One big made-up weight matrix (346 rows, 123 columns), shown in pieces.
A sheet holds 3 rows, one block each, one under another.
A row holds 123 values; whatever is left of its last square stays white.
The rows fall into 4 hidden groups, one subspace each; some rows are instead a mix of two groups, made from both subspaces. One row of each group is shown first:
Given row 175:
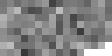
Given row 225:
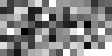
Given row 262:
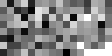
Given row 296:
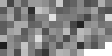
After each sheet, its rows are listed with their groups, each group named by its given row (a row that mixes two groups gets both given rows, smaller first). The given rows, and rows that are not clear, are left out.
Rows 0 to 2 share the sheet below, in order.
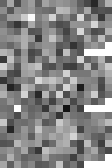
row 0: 262
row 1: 225
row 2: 225 and 296
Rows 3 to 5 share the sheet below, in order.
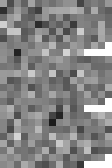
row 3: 225
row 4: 262
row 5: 175 and 296
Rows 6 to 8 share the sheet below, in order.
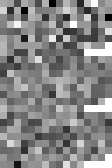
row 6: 225 and 296
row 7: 175
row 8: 225
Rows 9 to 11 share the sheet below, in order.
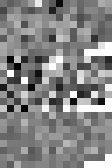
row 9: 175
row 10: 175
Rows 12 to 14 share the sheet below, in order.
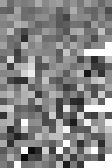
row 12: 225
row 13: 262
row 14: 225
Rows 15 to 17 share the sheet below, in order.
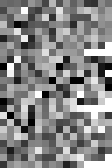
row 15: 225
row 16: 296
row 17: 262
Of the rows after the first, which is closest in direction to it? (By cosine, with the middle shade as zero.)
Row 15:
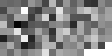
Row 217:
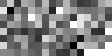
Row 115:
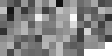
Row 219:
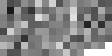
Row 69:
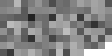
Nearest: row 69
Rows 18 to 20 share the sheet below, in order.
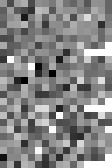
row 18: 262
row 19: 262 and 296
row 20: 296
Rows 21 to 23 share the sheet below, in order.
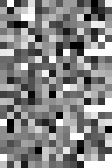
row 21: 262
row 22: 225
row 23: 296
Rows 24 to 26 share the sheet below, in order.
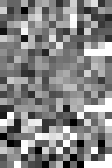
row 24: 225 and 296
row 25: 262
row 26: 225
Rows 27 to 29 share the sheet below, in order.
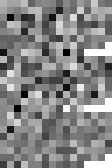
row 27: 175 and 262
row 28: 225
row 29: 175
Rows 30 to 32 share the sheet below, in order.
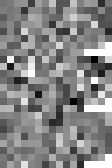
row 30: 225 and 296
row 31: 262
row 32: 175
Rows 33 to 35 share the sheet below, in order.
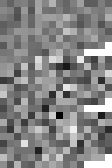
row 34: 225 and 296
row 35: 296
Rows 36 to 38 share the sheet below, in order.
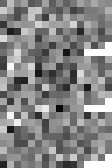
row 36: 225
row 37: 296
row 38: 175
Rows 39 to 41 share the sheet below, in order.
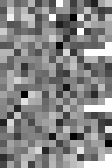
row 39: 262 and 296
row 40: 225
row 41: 296
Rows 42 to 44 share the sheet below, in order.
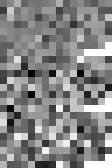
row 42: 296
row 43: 262
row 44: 296
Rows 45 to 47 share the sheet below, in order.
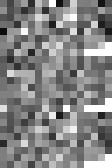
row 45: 296
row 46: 175 and 262
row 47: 296
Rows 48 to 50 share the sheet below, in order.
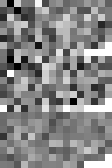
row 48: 175 and 262
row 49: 175
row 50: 175
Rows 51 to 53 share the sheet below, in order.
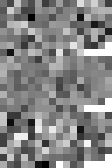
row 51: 262
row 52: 175
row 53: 296
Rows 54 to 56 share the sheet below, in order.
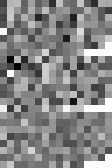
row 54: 262 and 296
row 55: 175
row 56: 262
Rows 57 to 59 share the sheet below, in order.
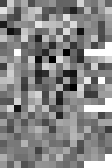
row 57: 225
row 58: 225 and 296
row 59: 296
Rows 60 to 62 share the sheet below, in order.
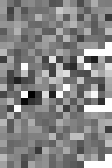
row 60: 225 and 296
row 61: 225
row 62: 296
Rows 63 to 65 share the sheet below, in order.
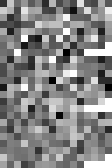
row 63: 225
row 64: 296
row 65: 296
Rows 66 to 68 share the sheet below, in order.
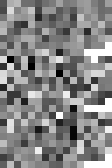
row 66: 296
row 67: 262
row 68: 296
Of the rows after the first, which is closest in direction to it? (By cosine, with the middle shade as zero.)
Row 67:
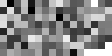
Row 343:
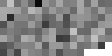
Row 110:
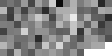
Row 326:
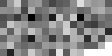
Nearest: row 343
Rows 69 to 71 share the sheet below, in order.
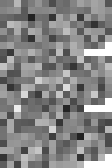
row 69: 262
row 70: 225
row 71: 225 and 296
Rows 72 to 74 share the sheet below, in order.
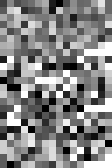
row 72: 175
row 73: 225
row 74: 175 and 262
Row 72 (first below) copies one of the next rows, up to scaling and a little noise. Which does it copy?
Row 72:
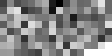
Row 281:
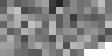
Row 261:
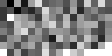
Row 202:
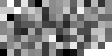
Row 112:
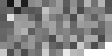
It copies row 281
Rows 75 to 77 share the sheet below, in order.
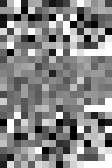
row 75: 262
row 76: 225 and 296
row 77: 296
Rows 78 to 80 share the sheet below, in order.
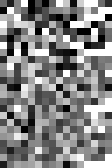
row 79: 225 and 296
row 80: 262
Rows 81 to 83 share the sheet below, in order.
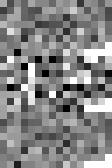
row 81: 225
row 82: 225 and 296
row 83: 225
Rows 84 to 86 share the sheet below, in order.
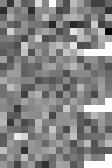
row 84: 225 and 296
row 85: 225
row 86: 225 and 296
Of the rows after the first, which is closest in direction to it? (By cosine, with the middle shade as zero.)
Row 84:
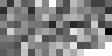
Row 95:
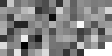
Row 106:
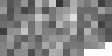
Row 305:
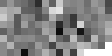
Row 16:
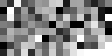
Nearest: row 16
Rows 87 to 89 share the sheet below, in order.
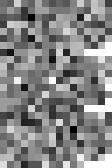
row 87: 262
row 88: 296
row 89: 175
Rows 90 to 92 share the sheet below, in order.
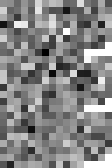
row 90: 225 and 296
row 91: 262
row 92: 262
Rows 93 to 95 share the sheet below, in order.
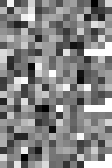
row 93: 262
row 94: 296
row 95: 225 and 296
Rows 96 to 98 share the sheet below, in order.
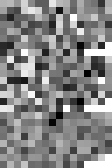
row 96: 175
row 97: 262
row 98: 175
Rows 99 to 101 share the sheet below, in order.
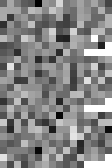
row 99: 175
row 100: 225 and 296
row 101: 296
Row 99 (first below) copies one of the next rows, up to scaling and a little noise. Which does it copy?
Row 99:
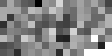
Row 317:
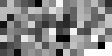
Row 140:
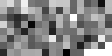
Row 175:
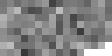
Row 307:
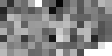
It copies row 317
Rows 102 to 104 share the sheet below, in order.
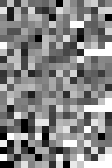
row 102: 296
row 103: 262
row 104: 262
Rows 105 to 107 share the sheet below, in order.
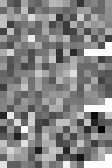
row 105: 262
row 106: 296
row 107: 262
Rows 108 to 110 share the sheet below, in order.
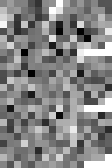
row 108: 175
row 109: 262
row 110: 296
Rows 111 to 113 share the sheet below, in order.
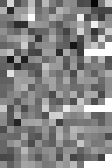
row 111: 262
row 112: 175
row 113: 175
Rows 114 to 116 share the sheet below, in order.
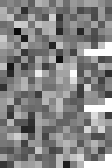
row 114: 175 and 225
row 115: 296
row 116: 262
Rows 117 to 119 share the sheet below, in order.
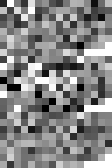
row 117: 262
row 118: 225
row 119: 262
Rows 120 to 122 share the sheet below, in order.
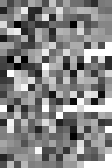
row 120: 225
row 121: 175
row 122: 296
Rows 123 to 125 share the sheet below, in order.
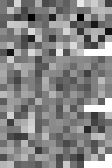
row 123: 262
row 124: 175 and 262
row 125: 262
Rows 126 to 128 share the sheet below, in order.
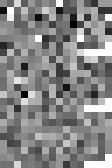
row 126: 296
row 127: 225
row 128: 225
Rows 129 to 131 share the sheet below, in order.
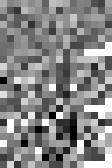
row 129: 175
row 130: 175 and 225
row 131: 296
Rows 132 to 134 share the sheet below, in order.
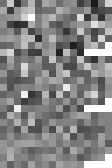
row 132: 262
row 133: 225
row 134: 262
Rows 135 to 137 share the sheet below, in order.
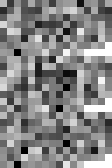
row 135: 225
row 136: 225 and 296
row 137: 225
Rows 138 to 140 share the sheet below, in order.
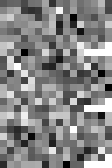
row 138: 175
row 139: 175 and 262
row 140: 175
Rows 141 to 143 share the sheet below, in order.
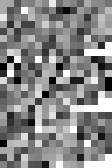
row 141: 225 and 262
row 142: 175 and 296
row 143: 296
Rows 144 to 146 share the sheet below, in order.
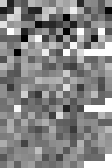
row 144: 225
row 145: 225
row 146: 296
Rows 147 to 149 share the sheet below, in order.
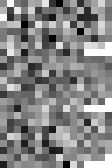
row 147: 175 and 262
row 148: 225
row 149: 262
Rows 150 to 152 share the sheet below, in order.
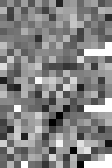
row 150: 296
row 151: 225
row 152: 175
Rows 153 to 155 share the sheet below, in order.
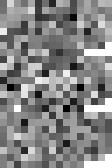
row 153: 296
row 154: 225
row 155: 225
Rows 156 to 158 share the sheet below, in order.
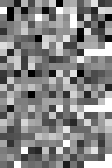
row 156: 296
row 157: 262
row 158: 225
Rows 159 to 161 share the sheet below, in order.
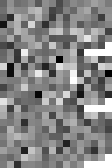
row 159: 175
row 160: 296
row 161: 225
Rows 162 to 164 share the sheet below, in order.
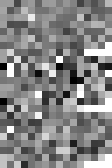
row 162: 262
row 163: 296
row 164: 175
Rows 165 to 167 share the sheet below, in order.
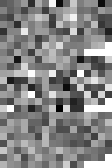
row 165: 296
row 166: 262
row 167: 262
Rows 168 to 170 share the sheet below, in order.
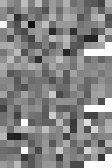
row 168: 175
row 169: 175
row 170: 225 and 262
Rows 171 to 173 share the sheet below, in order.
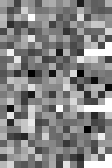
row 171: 262
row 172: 262
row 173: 262
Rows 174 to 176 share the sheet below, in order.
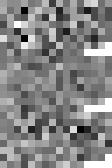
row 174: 225
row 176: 262
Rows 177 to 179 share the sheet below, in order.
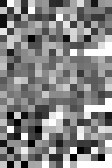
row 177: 262
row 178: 296
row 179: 175
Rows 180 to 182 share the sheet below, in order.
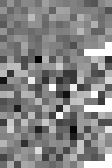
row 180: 262
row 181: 175
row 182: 296
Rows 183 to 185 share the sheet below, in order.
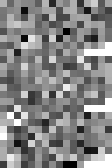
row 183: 225
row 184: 225
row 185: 175
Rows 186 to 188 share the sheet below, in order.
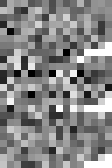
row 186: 225 and 262
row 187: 262
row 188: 175
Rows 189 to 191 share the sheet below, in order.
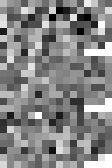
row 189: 262
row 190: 225 and 262
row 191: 175
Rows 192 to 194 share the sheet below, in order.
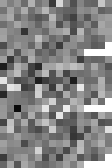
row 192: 296
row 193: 225
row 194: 296
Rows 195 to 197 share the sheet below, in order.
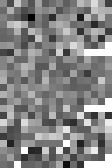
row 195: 262
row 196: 262
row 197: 225
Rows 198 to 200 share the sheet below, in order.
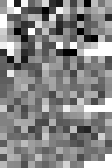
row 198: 175
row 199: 175
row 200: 262
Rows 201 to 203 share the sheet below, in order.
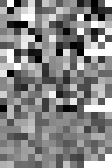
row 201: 262
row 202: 175
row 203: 262
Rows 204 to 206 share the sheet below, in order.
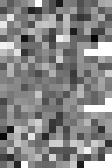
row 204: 175
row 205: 296
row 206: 175
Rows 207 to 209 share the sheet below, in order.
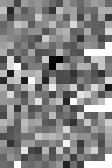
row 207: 296
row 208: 175
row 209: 225
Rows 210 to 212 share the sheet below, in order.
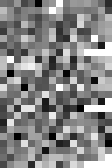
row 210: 175
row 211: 175 and 296
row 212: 296
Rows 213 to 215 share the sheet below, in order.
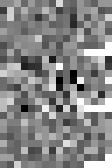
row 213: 296
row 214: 175
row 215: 225
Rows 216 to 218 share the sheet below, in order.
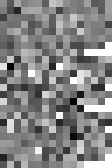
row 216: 175
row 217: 262 and 296
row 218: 296
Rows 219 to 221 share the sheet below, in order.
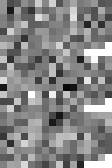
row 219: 225 and 296
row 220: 225 and 262
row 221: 175 and 225
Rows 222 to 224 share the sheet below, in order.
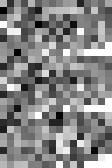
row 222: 225
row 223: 225
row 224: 175
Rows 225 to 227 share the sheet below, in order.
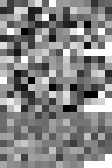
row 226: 175
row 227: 225 and 262
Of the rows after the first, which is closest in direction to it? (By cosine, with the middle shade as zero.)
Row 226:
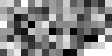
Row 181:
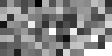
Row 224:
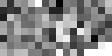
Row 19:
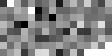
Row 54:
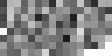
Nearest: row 224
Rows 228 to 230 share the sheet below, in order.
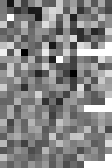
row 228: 175
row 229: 296
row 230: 262 and 296
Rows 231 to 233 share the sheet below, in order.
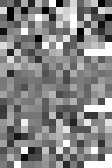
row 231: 296
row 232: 175
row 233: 225
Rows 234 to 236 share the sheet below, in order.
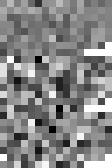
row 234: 175
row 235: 175 and 262
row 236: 296
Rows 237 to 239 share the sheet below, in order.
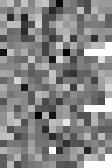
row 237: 175 and 262
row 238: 296
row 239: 175 and 225
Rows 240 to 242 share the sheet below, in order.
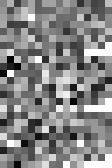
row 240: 262
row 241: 175
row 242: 225
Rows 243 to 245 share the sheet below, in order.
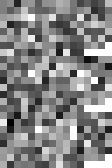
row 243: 262
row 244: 262
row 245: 296
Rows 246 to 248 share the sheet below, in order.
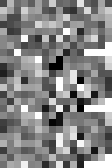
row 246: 225
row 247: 175
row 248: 175
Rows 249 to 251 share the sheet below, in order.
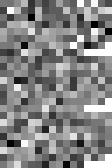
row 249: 175 and 262
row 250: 225
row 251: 225
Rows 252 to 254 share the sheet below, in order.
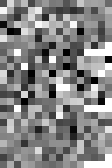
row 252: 225
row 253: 225 and 262
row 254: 296
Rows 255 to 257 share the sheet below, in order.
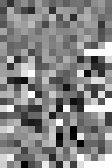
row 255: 175 and 262
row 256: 262
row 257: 175
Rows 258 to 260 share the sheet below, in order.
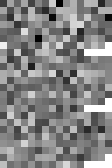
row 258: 296
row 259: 262
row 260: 262
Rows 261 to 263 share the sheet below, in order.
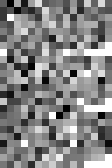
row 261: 175
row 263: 296
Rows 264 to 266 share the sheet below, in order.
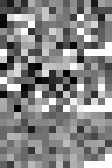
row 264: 175 and 262
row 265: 225
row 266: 262
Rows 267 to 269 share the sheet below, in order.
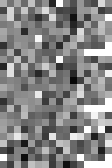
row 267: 296
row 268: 296
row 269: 262 and 296
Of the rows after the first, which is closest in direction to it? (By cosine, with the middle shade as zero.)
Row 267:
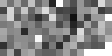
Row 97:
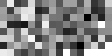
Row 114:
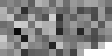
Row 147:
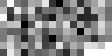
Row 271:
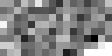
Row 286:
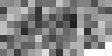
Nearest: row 286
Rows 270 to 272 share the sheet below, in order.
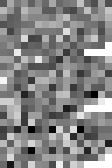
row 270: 225
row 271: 175
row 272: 262
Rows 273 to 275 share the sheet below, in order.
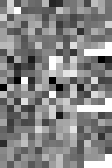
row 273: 175
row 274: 175 and 296
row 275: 296
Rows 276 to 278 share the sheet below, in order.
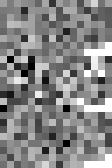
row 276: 225
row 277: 262
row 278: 225 and 296
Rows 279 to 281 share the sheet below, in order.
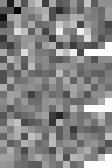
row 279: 175
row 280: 262
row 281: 175
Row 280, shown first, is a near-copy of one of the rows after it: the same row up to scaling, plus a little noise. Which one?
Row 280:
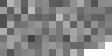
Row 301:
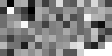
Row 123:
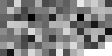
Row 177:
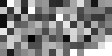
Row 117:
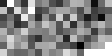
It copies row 177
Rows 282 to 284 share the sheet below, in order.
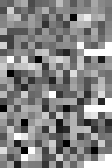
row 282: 262 and 296
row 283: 175
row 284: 225
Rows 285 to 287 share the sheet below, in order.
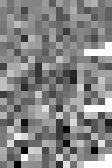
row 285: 225
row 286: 225 and 296
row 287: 225
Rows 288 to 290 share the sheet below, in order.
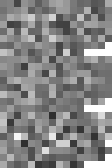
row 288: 262
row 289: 225
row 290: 296
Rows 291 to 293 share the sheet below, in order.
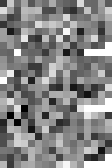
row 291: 225
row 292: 175
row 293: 175 and 262
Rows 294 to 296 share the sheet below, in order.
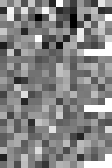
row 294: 296
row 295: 225
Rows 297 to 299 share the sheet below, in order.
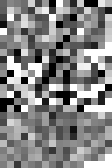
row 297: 262 and 296
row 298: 175
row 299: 175 and 296
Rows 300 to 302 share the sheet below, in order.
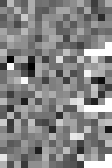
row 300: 262
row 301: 262
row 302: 296
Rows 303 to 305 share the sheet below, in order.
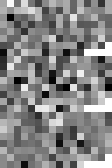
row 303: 175
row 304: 296
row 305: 175
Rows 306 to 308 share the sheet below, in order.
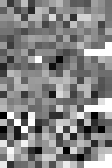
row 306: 262
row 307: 175
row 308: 262
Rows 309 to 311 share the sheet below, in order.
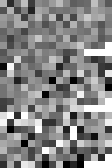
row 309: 262
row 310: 296
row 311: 175 and 296
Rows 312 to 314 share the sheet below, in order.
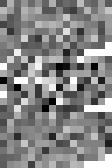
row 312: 225
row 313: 225
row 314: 296
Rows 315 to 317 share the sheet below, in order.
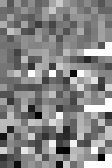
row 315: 175 and 225
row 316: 262
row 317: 175
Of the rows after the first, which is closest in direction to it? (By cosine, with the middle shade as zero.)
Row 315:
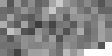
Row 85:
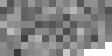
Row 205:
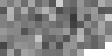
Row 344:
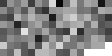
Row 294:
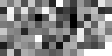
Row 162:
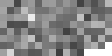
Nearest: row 85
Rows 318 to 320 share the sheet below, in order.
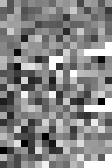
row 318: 225
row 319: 175
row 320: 225 and 262
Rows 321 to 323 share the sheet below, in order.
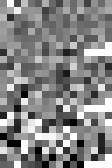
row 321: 175
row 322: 225
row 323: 225
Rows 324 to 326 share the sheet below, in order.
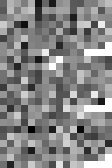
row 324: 225 and 296
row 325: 175
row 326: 262
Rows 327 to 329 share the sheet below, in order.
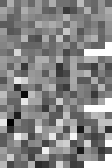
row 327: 225
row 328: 225
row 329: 296
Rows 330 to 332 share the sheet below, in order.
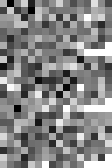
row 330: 262
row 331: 225
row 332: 225 and 296
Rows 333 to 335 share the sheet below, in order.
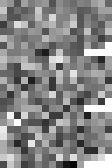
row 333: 225 and 296
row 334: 175
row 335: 175
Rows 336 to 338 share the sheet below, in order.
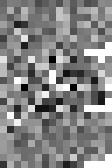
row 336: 225
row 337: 296
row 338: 175
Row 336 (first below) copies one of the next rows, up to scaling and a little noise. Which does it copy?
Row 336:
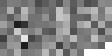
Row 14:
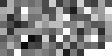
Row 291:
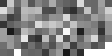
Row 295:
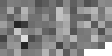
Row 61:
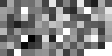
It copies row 295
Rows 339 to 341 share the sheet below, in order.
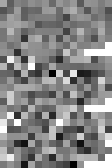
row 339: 225
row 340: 262
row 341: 175 and 296
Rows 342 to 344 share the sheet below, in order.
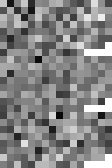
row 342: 262
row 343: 175
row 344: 296
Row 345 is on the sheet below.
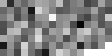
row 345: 296
